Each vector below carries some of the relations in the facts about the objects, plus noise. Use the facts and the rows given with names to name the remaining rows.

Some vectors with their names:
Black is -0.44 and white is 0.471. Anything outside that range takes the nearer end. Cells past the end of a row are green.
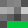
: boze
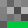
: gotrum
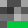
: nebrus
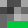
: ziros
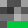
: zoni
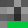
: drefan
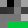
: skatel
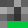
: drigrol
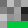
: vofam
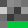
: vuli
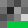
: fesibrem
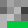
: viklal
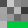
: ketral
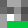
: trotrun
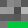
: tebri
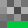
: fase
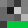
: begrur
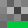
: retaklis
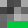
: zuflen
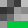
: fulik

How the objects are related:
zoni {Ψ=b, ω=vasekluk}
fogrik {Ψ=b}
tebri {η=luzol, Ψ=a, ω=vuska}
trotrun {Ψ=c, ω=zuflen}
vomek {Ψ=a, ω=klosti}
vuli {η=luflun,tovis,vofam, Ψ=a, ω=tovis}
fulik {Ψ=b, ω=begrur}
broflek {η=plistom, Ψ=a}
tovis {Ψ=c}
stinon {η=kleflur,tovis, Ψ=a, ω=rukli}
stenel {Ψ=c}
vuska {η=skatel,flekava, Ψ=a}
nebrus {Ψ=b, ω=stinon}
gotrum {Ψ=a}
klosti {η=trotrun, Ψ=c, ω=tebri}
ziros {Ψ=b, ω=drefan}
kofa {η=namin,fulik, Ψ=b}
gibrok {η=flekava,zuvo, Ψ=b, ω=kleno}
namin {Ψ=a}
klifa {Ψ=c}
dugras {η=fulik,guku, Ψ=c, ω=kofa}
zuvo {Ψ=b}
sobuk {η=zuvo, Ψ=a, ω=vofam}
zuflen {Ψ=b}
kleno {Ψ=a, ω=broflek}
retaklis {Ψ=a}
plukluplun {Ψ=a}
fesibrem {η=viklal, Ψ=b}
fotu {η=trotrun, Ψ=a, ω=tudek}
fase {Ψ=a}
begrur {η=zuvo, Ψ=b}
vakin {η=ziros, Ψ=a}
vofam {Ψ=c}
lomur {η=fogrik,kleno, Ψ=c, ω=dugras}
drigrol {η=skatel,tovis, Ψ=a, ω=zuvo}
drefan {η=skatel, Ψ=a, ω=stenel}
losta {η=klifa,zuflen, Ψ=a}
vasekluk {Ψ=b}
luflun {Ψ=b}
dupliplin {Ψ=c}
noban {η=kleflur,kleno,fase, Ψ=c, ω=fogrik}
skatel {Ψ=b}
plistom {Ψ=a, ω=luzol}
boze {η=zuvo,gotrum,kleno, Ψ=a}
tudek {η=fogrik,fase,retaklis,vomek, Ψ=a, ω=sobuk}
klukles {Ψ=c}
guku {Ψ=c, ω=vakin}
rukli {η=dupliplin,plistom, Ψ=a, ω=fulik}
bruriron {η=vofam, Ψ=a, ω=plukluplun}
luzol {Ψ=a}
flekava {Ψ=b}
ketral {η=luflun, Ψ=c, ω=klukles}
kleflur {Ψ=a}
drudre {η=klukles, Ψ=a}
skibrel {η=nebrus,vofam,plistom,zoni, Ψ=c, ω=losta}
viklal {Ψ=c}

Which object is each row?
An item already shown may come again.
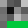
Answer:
luflun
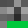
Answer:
vuska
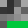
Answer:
flekava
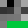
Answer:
skatel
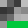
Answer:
fulik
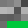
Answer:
tudek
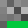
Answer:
gotrum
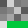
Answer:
dugras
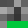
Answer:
drigrol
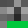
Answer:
vuska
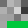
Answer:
noban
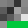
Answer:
kofa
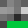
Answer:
sobuk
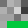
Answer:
noban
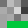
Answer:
lomur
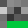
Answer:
vuli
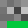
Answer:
namin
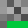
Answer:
kleflur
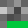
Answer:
stinon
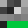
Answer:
zuvo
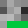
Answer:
dupliplin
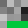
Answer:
vofam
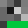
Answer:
begrur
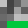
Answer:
fogrik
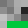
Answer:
tovis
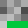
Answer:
guku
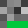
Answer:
fotu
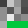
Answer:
klosti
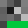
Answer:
gibrok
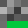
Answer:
bruriron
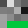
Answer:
skibrel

